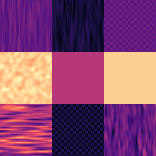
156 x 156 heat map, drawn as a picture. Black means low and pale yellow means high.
The table splits into 3 rows of 3 panels. Panel 1,1: low, streaked downward, faint in contrast. Panel 1,2: very low, streaked downward, faint in contrast. Panel 1,3: low, checkered, faint in contrast. Panel 2,1: very high, blotchy, faint in contrast. Panel 2,2: middling, flat. Panel 2,3: very high, flat. Panel 3,1: middling, streaked across, strong in contrast. Panel 3,2: very low, checkered, faint in contrast. Panel 3,3: low, streaked downward.
